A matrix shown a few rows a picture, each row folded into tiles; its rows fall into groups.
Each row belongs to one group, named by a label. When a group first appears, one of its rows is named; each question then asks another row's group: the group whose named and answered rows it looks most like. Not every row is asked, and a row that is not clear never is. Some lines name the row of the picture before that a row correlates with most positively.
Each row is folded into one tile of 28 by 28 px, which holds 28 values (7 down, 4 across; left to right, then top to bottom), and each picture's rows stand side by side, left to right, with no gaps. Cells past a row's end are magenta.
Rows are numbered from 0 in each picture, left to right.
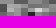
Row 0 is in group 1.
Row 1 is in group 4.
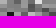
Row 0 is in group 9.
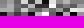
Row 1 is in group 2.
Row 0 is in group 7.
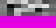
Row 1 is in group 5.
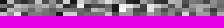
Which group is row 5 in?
1
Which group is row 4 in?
1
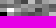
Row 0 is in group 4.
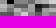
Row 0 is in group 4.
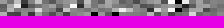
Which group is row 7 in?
5
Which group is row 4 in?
4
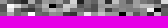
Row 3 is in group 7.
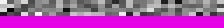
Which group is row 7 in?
7
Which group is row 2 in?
5
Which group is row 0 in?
5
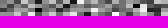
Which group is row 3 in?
4
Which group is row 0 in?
2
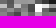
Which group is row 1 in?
1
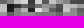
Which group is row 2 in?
1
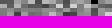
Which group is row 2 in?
9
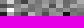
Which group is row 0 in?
4
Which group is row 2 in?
9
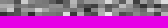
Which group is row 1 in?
4
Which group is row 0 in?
7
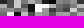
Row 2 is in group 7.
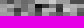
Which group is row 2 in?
1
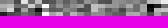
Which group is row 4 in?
5
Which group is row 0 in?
7
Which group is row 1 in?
5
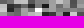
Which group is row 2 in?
9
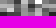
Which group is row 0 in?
7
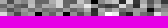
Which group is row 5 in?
5
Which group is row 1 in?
9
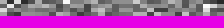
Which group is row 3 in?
1
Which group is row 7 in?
1
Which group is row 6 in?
9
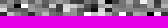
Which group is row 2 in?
1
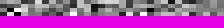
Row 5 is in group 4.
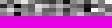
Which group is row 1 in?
1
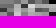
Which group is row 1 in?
5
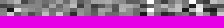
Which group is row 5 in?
4
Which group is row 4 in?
1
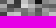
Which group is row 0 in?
2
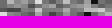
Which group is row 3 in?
4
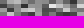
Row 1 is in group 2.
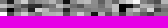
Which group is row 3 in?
9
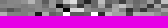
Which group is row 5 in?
2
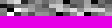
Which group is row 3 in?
4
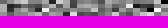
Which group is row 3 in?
7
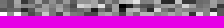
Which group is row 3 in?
5
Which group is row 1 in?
2
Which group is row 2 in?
2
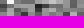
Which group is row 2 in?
9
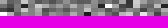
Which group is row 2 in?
5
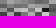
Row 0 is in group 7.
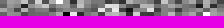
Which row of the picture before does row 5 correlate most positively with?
1
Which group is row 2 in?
9
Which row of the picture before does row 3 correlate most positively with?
0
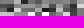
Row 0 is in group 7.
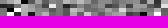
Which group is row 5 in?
2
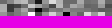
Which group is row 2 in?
9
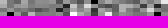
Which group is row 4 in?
1
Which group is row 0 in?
9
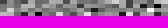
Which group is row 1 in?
9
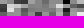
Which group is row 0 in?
1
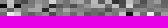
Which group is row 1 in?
7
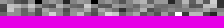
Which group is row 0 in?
1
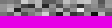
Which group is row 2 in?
7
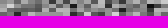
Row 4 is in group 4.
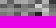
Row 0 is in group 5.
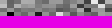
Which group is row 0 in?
9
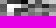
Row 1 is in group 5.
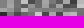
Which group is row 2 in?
2
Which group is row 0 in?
7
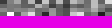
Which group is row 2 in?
5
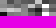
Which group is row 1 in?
5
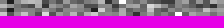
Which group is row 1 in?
9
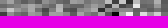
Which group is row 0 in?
4
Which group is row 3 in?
7
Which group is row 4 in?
2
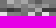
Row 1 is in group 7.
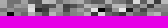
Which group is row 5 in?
2
